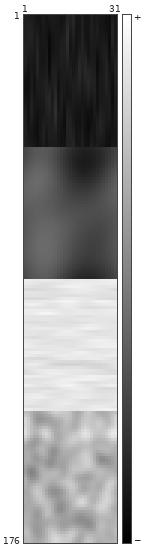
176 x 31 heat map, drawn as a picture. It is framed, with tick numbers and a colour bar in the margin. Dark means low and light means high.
The table splits into 4 rows of 1 panel. Panel 1,1: very low, streaked downward, faint in contrast. Panel 2,1: low, smooth. Panel 3,1: very high, streaked across, faint in contrast. Panel 4,1: high, blotchy.
